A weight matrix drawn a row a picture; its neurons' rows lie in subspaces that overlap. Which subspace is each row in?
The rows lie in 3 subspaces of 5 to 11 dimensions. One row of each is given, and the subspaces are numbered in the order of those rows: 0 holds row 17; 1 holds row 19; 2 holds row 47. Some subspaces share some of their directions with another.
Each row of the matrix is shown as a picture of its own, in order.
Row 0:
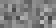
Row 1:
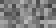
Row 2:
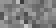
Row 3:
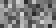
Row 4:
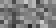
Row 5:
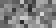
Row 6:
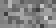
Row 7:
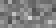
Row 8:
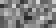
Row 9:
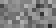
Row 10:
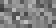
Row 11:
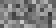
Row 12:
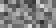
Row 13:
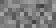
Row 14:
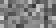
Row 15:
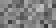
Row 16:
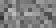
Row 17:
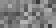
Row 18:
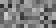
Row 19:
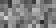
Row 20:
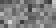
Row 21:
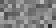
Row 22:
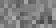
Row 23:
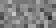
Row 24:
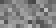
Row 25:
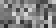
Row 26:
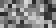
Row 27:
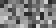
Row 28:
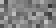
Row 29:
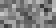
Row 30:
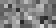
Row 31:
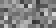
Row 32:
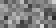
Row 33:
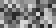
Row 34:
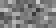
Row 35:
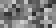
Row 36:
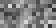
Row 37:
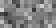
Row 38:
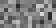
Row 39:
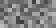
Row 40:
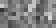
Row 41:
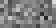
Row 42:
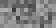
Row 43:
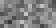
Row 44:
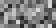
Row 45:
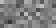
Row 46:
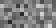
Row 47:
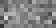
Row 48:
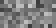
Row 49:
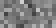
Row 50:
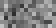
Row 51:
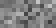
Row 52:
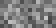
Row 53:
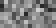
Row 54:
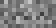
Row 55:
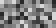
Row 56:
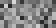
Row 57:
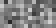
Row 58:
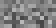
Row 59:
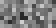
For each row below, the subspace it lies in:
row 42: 2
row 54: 2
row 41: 2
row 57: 2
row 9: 1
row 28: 2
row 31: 2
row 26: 2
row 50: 2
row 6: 2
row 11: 2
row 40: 2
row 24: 1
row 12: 1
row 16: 2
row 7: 2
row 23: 2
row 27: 2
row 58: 1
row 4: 1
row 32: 2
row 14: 2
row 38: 2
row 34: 1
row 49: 2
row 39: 2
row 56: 1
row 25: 2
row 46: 1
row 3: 2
